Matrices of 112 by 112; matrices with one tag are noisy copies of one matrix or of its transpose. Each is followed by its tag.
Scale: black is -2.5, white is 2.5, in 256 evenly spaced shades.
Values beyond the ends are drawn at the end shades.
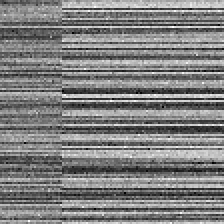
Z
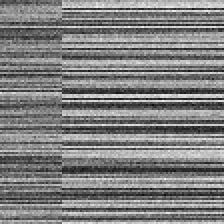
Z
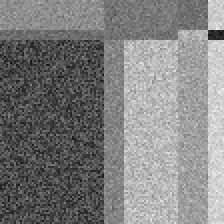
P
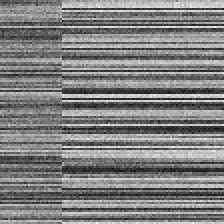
Z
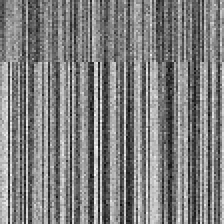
Z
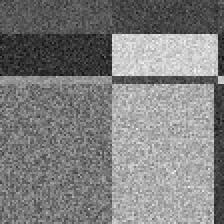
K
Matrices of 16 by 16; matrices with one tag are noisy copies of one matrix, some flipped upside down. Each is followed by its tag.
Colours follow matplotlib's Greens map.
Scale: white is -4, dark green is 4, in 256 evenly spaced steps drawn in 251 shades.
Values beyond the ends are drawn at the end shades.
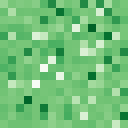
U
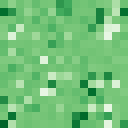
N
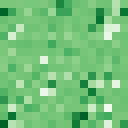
N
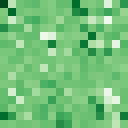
N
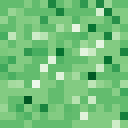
U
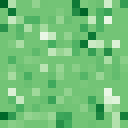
N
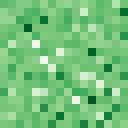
U
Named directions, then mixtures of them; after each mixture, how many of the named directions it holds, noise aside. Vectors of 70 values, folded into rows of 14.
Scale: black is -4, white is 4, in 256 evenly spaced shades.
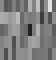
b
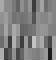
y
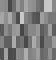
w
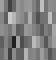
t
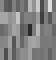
one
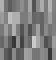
three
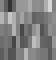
three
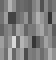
one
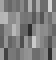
two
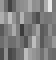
three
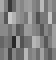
one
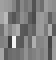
three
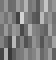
two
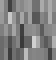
three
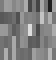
one
